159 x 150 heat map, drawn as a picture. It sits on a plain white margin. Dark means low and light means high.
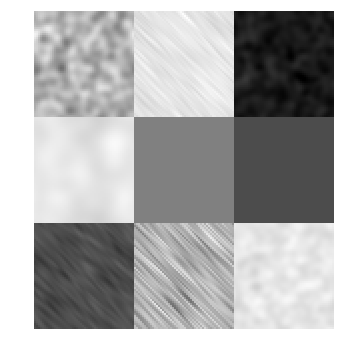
It is made of 3 by 3 panels. Panel 1,1: high, blotchy. Panel 1,2: very high, slanting down to the right, faint in contrast. Panel 1,3: very low, blotchy, faint in contrast. Panel 2,1: very high, smooth, faint in contrast. Panel 2,2: middling, flat. Panel 2,3: low, flat. Panel 3,1: low, slanting down to the right, faint in contrast. Panel 3,2: high, slanting down to the right. Panel 3,3: very high, blotchy, faint in contrast.
